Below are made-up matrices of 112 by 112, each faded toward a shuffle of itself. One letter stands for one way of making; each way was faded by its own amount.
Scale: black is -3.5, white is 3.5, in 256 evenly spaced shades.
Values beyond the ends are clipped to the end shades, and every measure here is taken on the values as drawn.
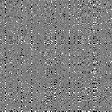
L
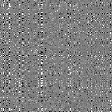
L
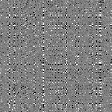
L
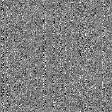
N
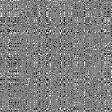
L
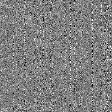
N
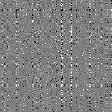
L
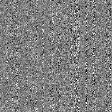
N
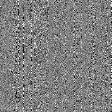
N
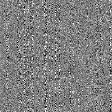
N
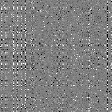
L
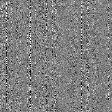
N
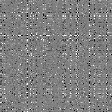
L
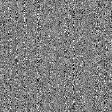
N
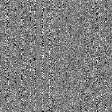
N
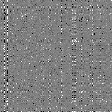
L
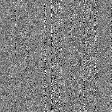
N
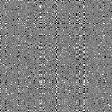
L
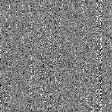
N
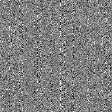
N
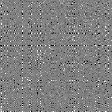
L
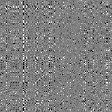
L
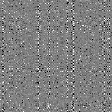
L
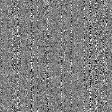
N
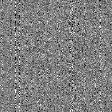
N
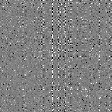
L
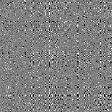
L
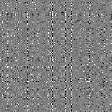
L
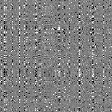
L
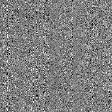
N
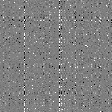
L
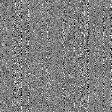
N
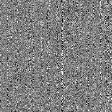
N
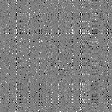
L
